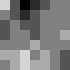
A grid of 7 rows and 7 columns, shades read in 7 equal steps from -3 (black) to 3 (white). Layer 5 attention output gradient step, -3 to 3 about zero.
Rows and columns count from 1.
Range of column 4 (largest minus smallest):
3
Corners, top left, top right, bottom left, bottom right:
2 0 0 -1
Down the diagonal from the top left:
2 -1 -1 -1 0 0 -1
